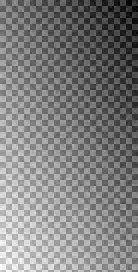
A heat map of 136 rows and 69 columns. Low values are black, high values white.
Lone odd cells: none. Ninth with the highest average: bottom left. Grain: checkered. Slope: up to the bottom left. Histogram: bell-shaped.
